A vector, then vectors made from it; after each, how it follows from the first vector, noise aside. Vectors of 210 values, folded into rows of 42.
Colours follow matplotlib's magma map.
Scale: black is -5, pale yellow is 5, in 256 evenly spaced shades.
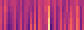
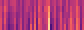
copied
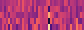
sign-scrambled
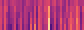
copied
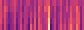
copied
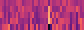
sign-scrambled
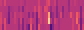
partly zeroed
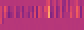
partly zeroed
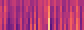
copied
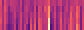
copied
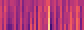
copied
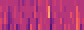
partly zeroed
